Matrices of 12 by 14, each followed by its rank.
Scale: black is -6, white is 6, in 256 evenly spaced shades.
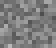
full rank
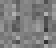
two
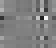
one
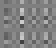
one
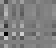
one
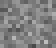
full rank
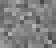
full rank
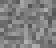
full rank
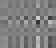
one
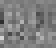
two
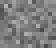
full rank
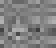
two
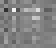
two
